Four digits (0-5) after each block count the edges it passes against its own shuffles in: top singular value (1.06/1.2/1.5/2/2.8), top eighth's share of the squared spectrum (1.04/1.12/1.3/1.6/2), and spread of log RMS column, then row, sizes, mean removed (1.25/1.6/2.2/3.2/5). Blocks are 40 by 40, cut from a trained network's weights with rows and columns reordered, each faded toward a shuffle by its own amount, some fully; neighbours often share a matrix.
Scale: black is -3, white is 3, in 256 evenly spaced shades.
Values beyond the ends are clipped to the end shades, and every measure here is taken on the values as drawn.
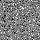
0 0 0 0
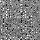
2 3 2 0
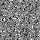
1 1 0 1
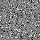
0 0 0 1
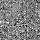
1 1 0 1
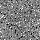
0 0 0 0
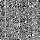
2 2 0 1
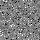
0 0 0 0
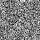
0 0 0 0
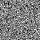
1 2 0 0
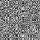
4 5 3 2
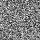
0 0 0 0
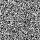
0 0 0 0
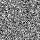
1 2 0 0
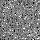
0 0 0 0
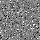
0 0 1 0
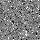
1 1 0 0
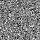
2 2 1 0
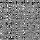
2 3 3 1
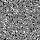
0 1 1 0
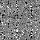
2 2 2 0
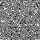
1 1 1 0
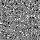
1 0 0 0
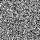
0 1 0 0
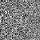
3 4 2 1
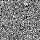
2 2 0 0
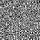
3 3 1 1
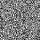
3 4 2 0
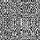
3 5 3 0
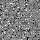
0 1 1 0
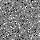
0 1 0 0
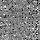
1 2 2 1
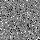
0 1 0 0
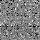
1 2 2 1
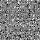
1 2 2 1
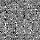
1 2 2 0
